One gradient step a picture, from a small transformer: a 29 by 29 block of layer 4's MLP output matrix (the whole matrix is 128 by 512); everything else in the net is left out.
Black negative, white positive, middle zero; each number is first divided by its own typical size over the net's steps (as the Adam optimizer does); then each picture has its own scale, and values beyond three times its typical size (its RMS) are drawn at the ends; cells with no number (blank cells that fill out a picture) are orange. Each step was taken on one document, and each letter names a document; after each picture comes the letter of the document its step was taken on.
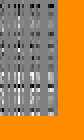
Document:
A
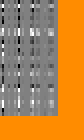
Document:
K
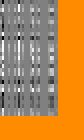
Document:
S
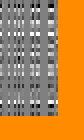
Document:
A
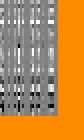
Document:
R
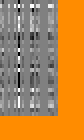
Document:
S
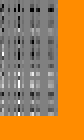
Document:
K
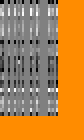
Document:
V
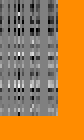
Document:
S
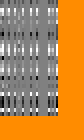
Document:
V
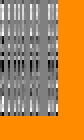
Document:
V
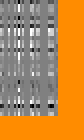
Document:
A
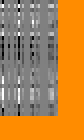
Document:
S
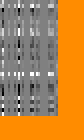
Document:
K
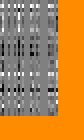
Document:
S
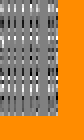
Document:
V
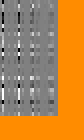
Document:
K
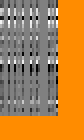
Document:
V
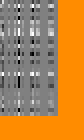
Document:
K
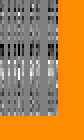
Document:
S
